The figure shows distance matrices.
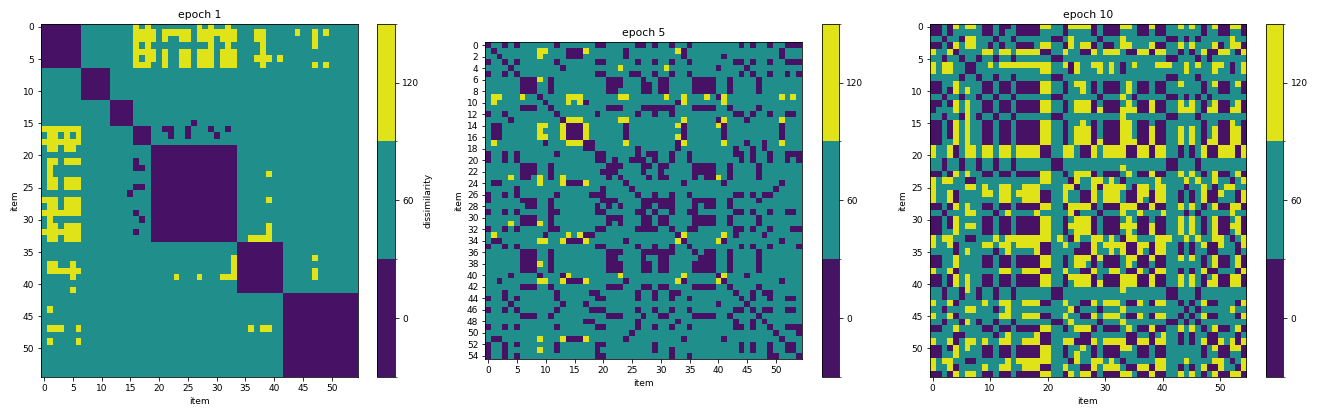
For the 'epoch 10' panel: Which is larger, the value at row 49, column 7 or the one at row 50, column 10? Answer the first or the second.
the first
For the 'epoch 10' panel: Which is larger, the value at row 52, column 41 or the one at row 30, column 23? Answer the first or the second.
the first
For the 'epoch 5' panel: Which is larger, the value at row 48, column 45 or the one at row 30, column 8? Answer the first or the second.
the first
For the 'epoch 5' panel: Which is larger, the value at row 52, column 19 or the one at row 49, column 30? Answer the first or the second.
the second
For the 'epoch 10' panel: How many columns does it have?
55
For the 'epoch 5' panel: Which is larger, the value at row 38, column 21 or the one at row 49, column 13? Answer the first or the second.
the second
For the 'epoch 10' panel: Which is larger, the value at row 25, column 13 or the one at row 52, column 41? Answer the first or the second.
the first
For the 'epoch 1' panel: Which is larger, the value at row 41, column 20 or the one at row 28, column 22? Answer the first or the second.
the first
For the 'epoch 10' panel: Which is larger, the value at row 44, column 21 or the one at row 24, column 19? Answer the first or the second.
the second
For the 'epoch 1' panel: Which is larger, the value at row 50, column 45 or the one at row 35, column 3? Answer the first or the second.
the second
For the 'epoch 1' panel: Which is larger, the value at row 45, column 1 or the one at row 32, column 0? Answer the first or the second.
the second
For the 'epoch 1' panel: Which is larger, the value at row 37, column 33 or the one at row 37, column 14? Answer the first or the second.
the first
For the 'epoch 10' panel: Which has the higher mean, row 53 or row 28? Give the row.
53
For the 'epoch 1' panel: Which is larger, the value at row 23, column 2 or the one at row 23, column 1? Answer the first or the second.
the second
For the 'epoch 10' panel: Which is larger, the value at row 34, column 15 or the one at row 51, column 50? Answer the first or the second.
the first
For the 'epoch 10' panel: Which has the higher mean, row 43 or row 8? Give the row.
43
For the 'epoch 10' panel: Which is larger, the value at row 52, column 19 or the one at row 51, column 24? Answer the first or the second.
the first
